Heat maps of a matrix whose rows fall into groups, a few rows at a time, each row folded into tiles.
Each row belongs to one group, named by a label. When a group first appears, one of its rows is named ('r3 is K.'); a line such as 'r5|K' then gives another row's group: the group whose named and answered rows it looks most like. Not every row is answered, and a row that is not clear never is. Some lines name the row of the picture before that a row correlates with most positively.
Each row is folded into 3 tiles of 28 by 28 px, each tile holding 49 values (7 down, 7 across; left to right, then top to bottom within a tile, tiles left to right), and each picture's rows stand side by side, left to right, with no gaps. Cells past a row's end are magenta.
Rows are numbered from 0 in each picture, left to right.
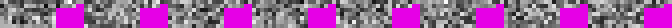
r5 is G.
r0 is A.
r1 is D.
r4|A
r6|D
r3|A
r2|G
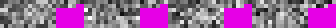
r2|D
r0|D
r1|A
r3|A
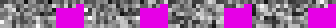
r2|D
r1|A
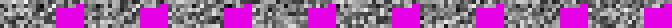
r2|G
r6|G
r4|G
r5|G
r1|G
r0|G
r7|D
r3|A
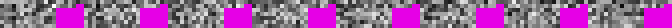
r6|A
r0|G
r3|D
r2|D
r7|A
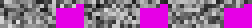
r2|G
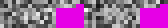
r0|D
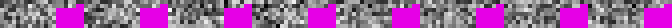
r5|A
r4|A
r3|D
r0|D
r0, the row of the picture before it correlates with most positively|1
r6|G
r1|D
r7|A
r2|A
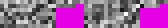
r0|G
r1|G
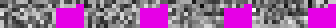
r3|A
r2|A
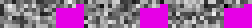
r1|G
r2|G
